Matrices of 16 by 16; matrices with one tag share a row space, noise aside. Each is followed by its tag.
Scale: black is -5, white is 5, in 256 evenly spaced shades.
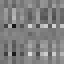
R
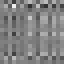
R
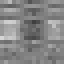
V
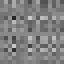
R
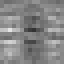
V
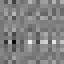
R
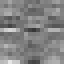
V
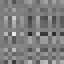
R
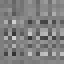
R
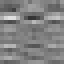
V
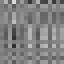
R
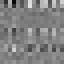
R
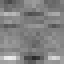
V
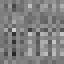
R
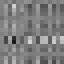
R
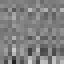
R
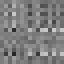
R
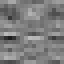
V
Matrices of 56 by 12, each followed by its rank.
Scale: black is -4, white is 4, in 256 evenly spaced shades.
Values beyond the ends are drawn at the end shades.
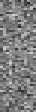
full rank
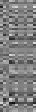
two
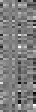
two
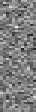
full rank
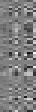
two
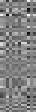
two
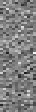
full rank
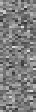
full rank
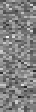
full rank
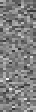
full rank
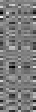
two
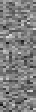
full rank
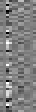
two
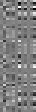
two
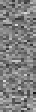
full rank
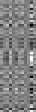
two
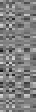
two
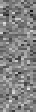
full rank
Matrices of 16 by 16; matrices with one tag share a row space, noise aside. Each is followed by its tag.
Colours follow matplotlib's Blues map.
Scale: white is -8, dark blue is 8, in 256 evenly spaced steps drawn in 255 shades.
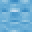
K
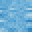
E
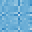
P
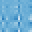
P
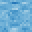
K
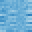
E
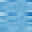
E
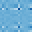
P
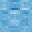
K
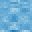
K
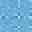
P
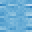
E
